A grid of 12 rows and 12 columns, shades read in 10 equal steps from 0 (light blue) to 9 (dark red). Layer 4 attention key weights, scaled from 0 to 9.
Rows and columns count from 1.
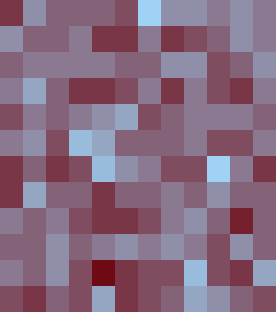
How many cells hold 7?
19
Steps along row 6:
down up down up up same same down up same down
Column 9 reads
3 6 3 4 4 4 6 5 3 4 1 2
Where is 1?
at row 6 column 4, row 7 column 5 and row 11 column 9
